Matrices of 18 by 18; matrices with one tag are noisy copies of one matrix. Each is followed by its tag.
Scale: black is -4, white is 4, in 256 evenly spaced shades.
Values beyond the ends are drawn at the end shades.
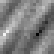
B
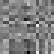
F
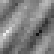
B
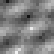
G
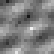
G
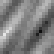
B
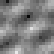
G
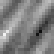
B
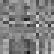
F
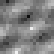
G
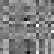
F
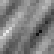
B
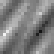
B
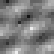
G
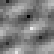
G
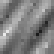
B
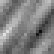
B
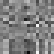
F
